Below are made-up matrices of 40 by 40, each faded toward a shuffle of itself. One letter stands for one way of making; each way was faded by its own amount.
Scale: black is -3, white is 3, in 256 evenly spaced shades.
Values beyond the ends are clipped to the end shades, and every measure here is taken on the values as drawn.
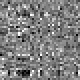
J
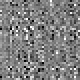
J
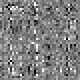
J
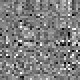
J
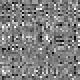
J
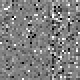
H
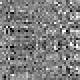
J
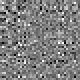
J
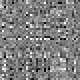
J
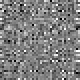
J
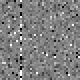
H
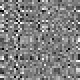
J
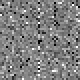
H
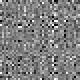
J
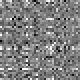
J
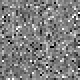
H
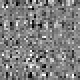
J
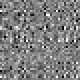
J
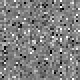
H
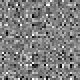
J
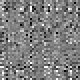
J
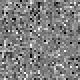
H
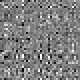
J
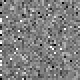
H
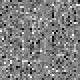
H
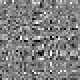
J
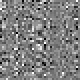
J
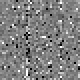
H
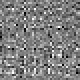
J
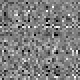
J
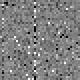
H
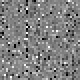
H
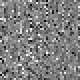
H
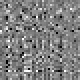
J
